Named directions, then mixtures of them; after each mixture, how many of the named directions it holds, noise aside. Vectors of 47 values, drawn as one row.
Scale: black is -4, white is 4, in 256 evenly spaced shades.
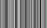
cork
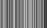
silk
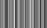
two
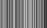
one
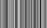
one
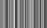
two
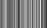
two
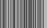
one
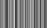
two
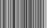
one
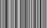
one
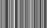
two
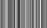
one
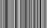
one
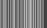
one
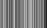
one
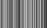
two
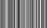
one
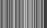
one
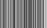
one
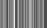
two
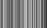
two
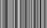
one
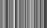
two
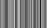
one
